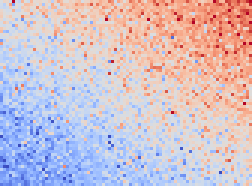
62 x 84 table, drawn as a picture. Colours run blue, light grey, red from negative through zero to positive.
Values rise toward the top right. Neither half mirrors the other. The values follow a bell shape. The bottom left is the ninth with the lowest average. The grain is fine, like static. There are no regular stripes. On average the colour sits 50% of the way up the scale.
